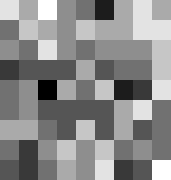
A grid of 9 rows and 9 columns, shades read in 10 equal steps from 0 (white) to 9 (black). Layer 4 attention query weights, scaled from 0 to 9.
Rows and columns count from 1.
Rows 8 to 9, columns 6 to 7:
2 5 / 1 7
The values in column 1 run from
1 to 7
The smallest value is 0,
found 2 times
